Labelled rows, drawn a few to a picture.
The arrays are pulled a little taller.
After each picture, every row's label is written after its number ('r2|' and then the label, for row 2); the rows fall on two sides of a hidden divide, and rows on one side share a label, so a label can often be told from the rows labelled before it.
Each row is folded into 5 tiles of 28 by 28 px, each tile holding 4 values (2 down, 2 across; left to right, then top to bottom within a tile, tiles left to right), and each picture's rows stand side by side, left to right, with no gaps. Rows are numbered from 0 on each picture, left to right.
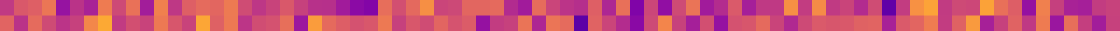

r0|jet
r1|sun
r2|jet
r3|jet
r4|jet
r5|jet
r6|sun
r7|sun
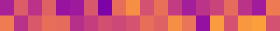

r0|jet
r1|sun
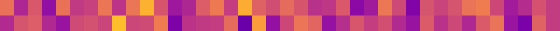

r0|sun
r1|sun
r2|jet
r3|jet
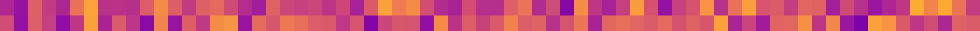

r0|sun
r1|sun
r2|jet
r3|sun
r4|sun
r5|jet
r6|sun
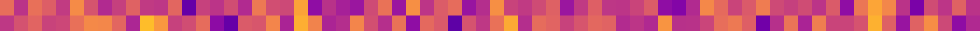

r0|sun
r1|jet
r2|sun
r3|sun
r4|jet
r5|sun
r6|jet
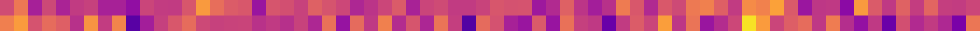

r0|sun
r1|sun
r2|jet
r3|sun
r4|jet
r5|sun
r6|jet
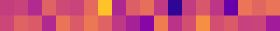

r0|sun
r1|sun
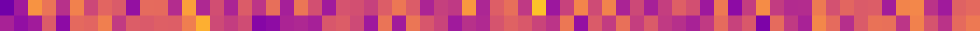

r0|jet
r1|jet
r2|jet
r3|jet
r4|jet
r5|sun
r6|sun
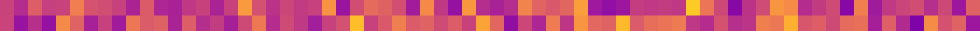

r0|jet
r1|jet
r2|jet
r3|jet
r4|sun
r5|sun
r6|sun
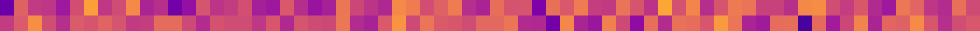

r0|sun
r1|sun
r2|sun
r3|sun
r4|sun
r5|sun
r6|sun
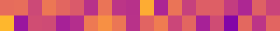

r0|jet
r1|jet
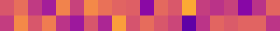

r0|sun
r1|jet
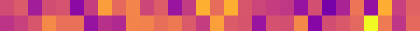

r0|jet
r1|sun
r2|sun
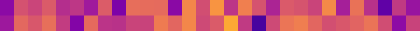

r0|sun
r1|sun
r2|jet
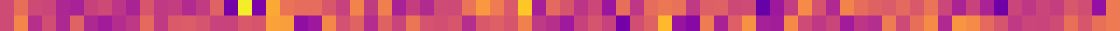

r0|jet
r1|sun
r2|jet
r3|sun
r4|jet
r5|jet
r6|sun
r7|sun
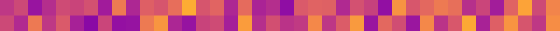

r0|jet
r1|jet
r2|jet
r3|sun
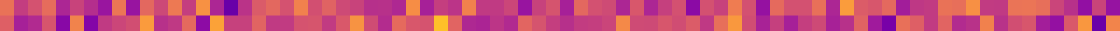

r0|jet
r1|jet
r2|sun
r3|jet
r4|jet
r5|jet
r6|jet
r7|jet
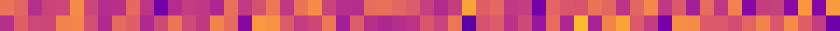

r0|sun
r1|sun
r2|jet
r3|jet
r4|sun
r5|sun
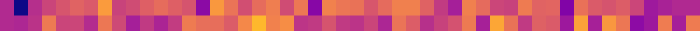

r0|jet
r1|sun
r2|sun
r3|sun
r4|jet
